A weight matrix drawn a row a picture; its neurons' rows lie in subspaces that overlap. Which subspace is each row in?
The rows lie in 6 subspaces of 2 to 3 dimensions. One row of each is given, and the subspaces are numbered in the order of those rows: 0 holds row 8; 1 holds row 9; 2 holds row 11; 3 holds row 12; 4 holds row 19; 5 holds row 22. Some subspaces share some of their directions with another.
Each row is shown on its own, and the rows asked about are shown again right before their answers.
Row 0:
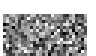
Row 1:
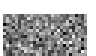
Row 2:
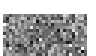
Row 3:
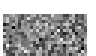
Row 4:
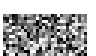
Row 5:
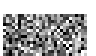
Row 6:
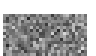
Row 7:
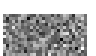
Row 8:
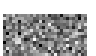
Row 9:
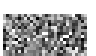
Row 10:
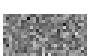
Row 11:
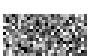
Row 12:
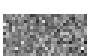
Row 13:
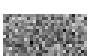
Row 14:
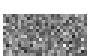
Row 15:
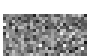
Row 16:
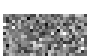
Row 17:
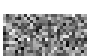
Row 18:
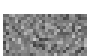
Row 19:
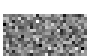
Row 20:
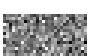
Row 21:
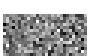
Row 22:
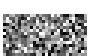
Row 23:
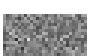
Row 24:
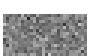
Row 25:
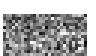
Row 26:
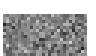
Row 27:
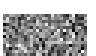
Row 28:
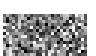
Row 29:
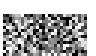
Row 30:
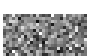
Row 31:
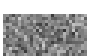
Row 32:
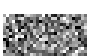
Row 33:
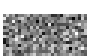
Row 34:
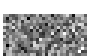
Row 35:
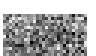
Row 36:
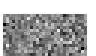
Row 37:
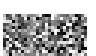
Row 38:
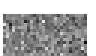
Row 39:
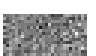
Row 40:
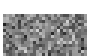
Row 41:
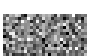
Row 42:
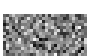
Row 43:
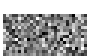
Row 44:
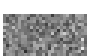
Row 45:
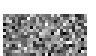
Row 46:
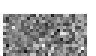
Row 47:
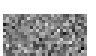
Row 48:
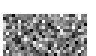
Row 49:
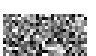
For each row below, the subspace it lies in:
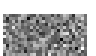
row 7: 1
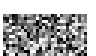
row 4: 5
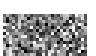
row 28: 2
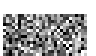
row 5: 2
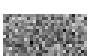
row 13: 4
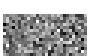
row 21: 4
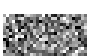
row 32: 0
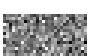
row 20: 3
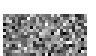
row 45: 5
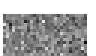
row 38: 3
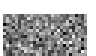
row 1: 2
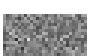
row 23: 1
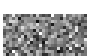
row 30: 4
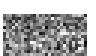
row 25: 4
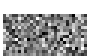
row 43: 1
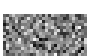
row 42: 0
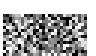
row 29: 0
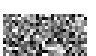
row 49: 3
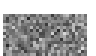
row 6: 3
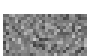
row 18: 0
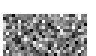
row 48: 0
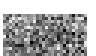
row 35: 4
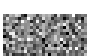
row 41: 1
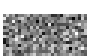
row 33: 0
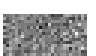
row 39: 0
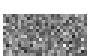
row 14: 2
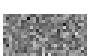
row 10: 1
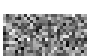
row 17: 1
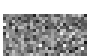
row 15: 3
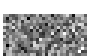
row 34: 3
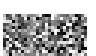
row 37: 1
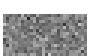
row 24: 1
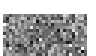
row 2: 4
